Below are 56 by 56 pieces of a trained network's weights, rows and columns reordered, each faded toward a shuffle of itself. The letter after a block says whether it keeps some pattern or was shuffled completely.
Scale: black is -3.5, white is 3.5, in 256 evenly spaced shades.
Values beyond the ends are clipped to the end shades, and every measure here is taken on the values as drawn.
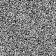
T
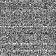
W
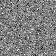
T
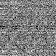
W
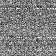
W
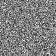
T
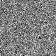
T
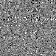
W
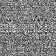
W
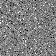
T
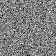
T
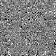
W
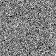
T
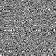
W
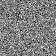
T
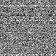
W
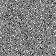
T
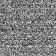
W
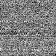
W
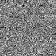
W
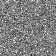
T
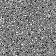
T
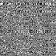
W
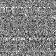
W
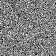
T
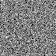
T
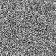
W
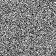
T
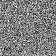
T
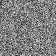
T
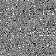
W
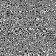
W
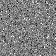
T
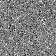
T
